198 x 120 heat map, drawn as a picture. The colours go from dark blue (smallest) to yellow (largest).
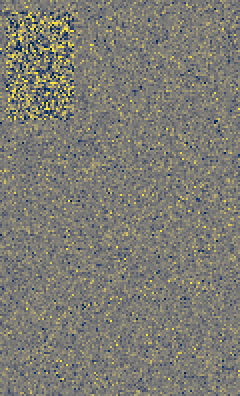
Histogram: heavy tails on both sides. Slope: none. Stripes: none. Mirror symmetry: none. Roughest part: top left. Odd patch: rougher, in the top left.
